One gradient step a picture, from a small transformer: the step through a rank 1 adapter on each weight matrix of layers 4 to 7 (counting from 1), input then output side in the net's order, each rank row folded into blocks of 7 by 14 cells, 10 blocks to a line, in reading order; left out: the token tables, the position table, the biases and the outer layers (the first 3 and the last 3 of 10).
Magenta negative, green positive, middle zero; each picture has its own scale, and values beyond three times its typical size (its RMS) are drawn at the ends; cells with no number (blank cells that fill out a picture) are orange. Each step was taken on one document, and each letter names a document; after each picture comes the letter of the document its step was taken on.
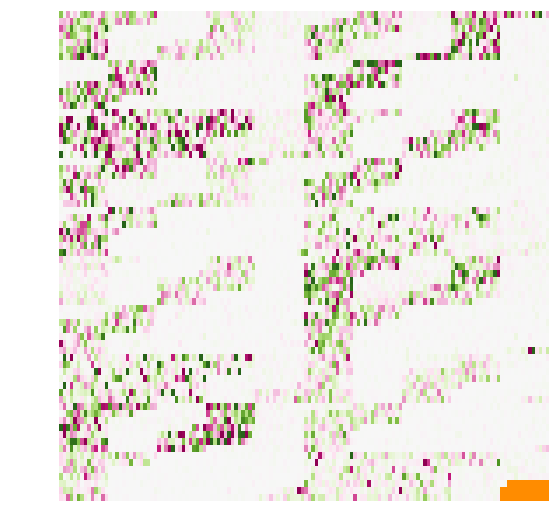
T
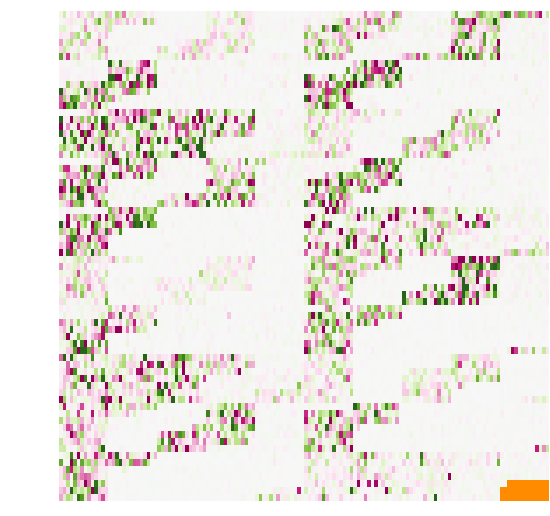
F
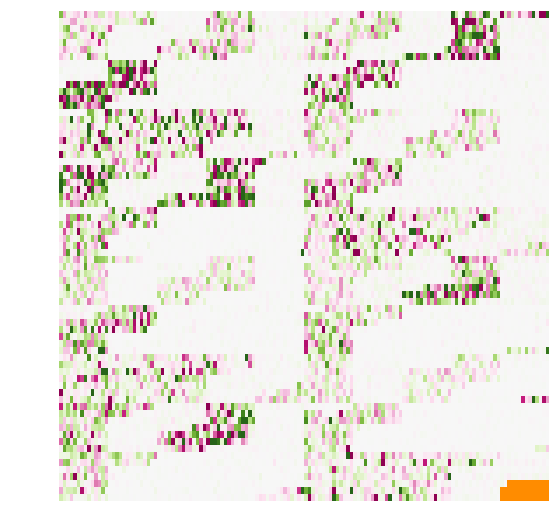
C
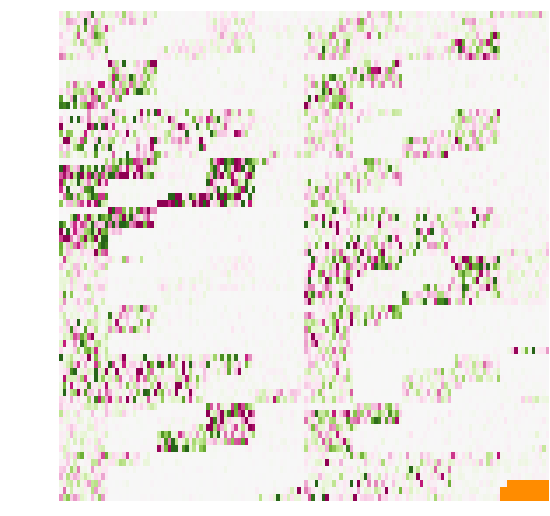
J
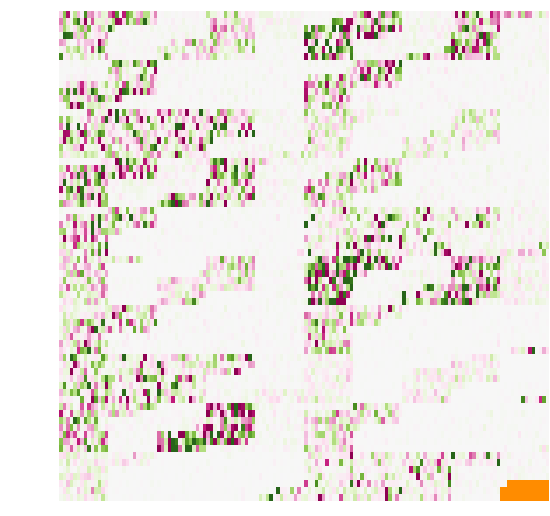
F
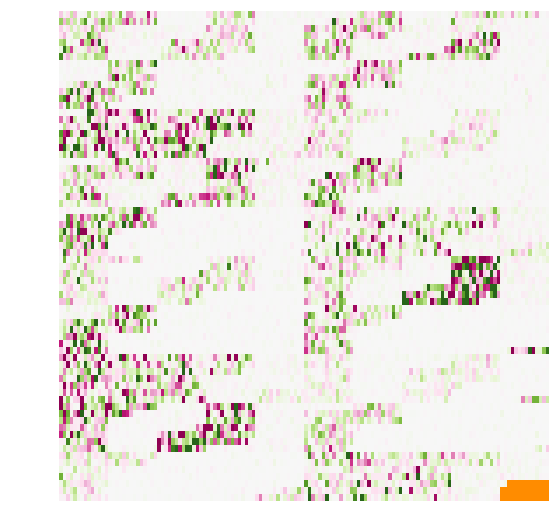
F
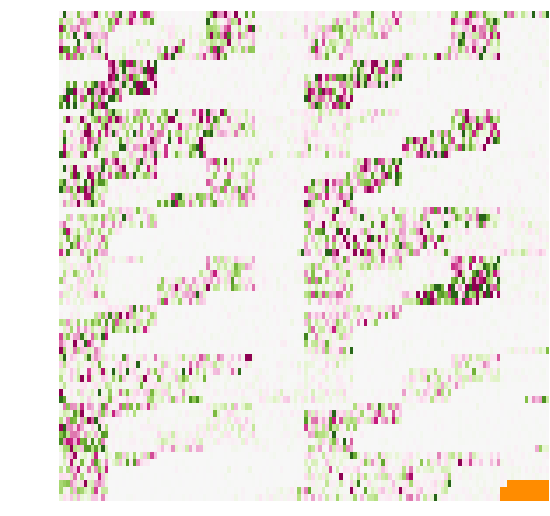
C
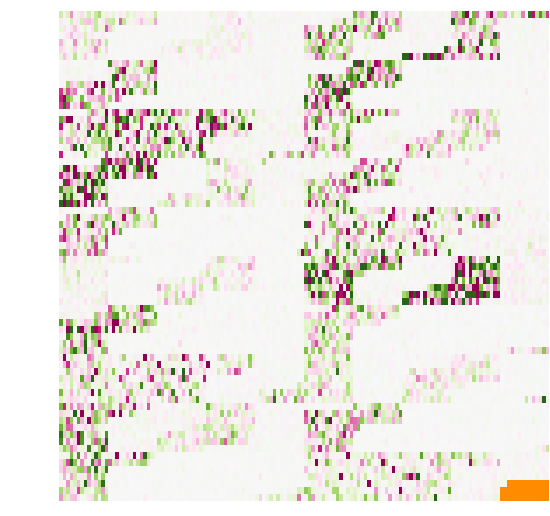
T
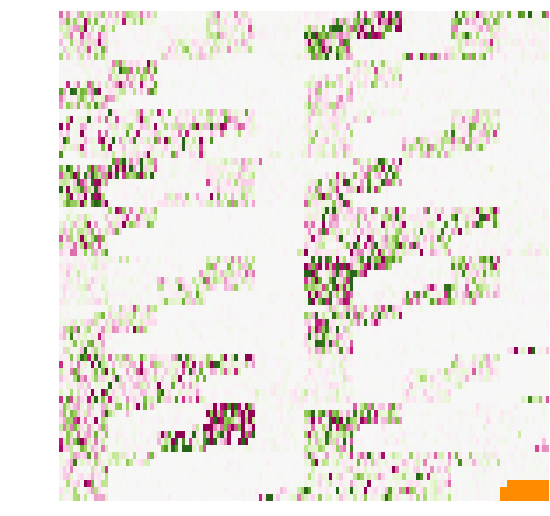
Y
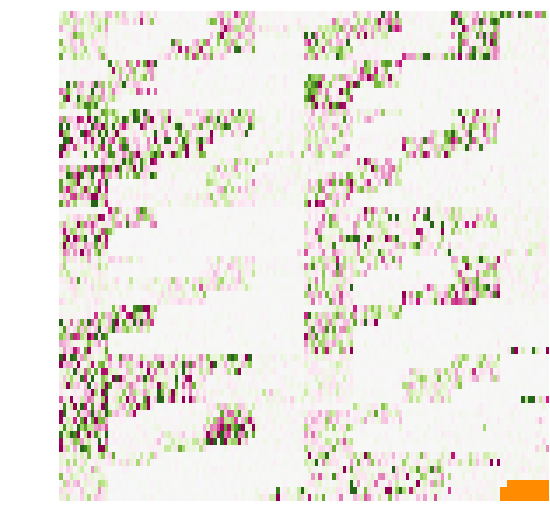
Y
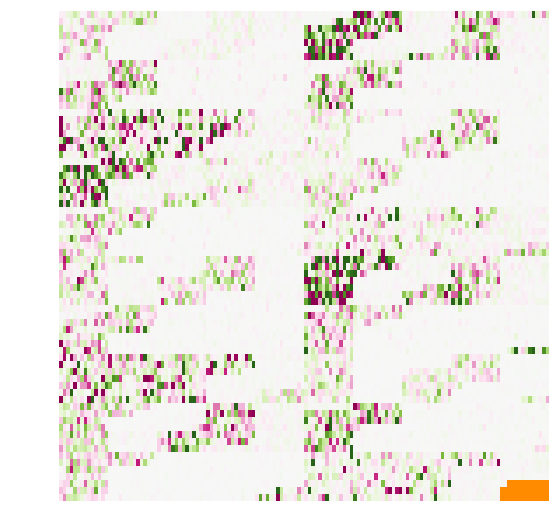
Y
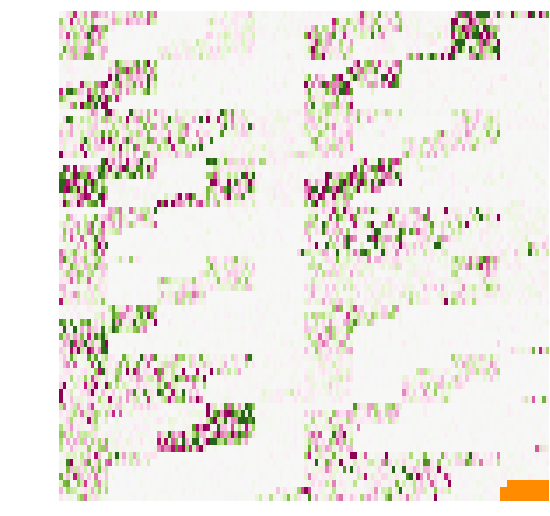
C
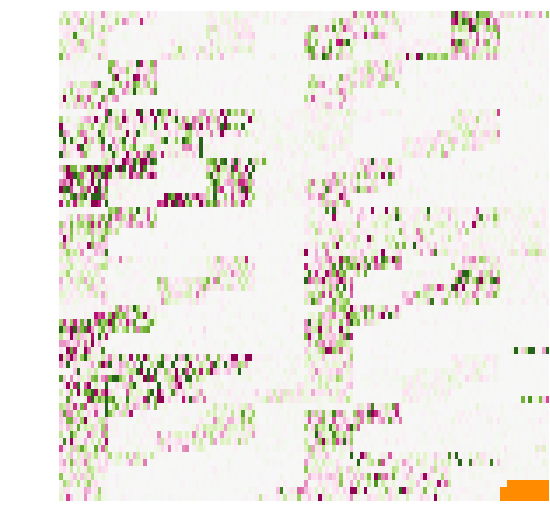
Y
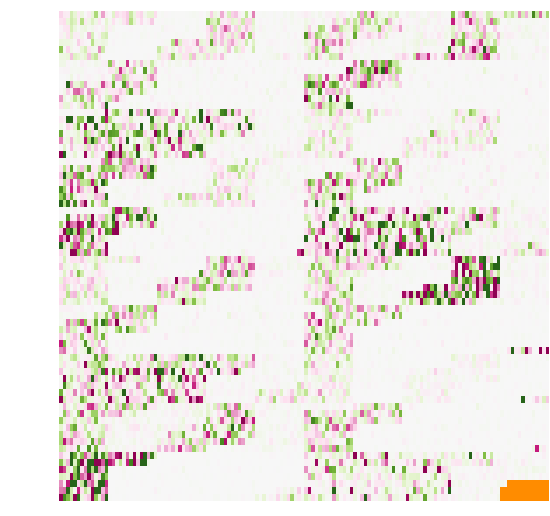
C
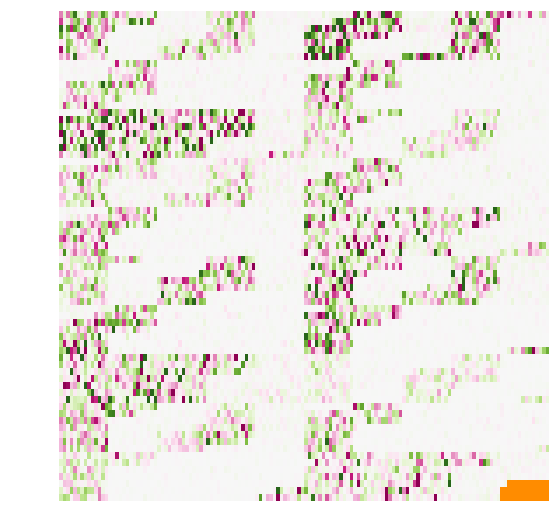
F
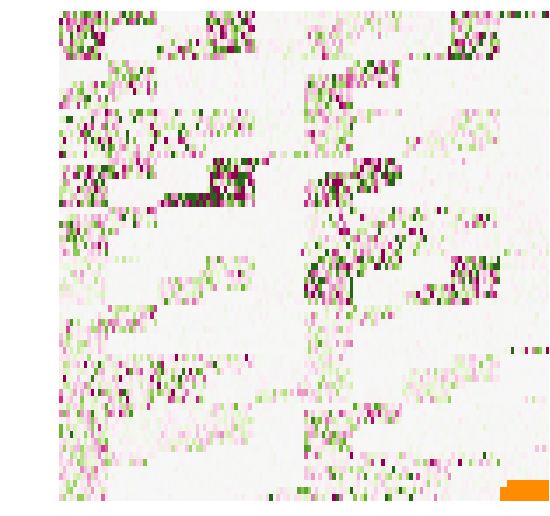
T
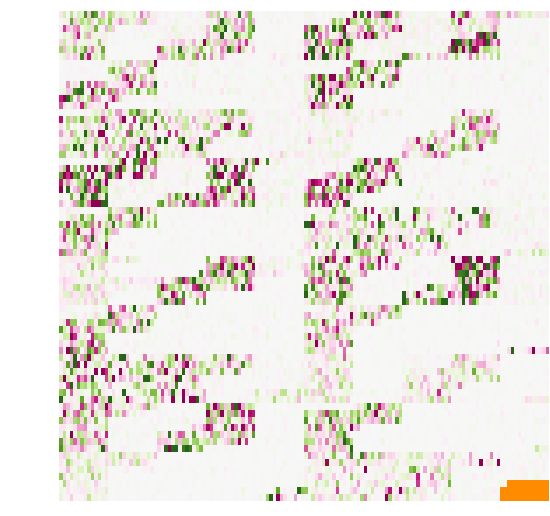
F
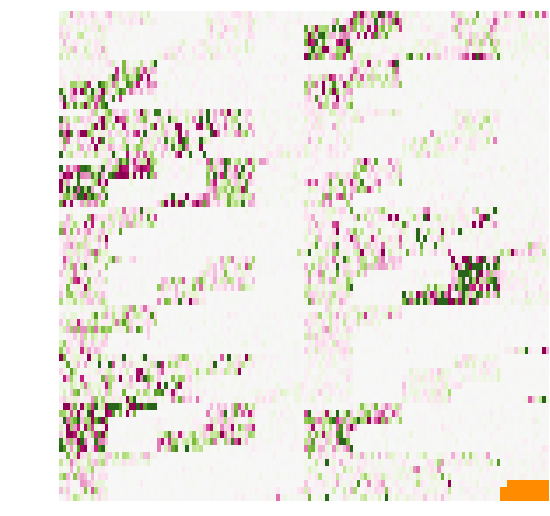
J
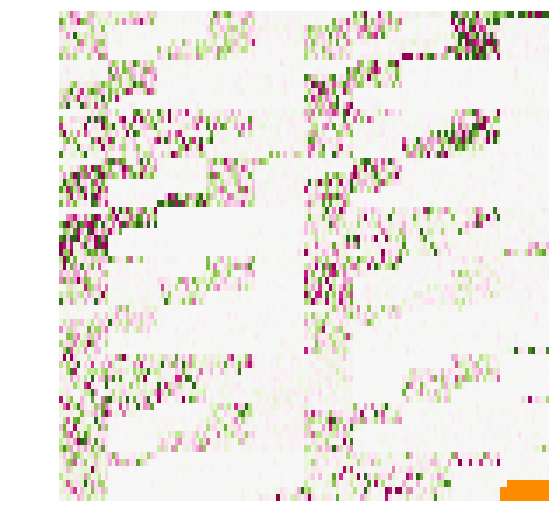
Y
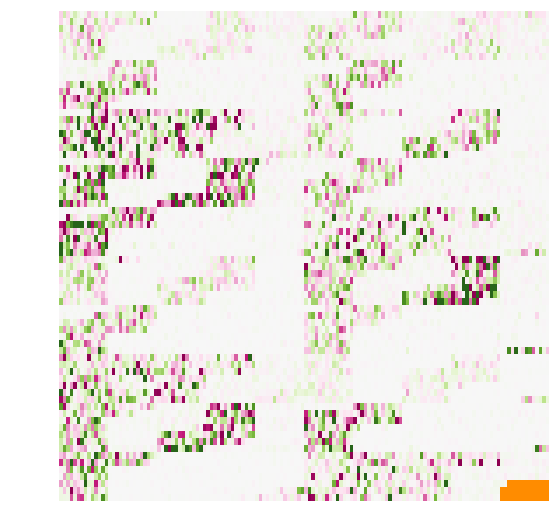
T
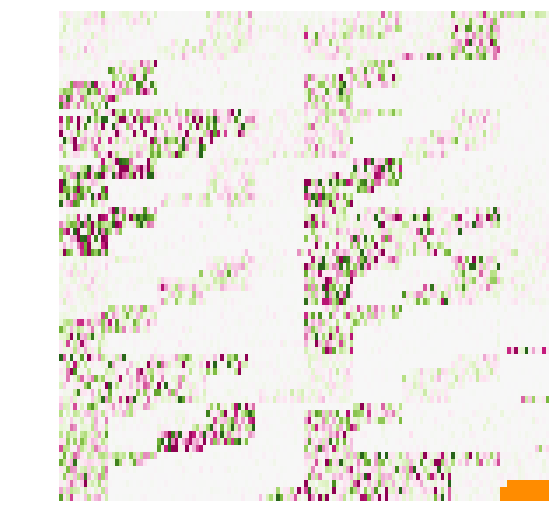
J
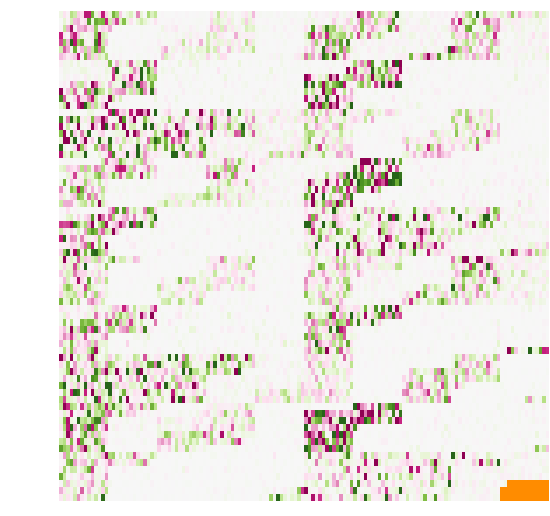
J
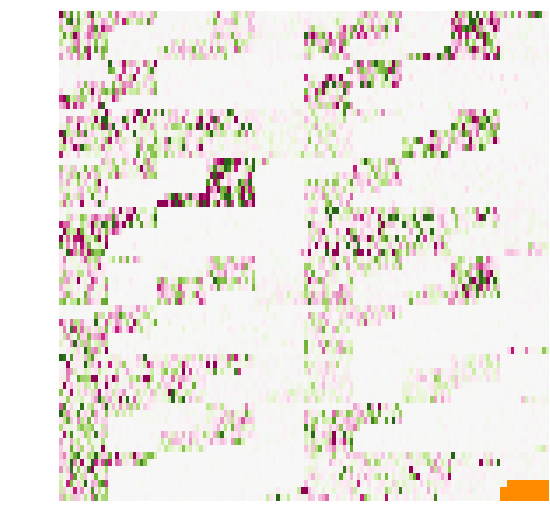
J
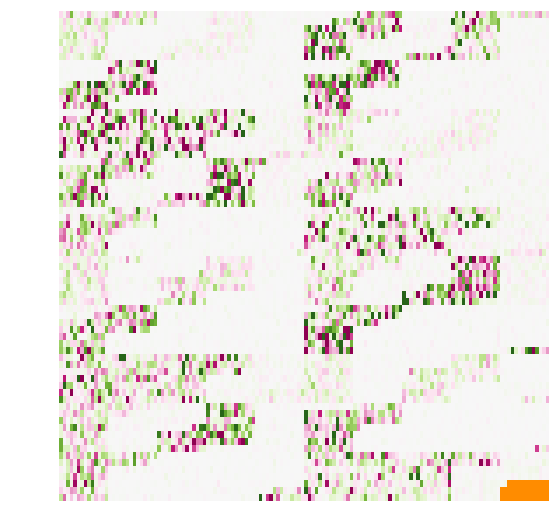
F
